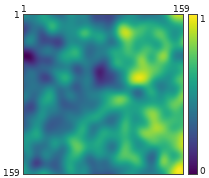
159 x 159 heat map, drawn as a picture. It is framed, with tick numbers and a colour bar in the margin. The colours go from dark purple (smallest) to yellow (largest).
Grain: smooth. Slope: up to the right. Average level on the scale: 50%.
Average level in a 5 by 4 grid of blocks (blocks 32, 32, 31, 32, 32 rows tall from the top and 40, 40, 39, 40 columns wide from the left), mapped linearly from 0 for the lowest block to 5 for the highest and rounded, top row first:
1234 / 0134 / 1133 / 1235 / 1234
